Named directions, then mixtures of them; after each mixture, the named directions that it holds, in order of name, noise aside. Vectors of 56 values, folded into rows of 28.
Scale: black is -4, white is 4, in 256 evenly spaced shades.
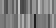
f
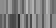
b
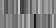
f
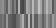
b, f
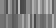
b, f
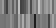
f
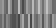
b, f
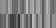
b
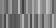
b, f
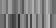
b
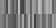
b, f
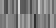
f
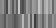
b, f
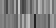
f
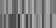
b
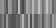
b, f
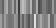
f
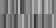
b, f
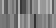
f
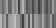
b, f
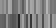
b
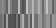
b, f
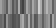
b, f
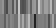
f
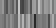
f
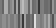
f
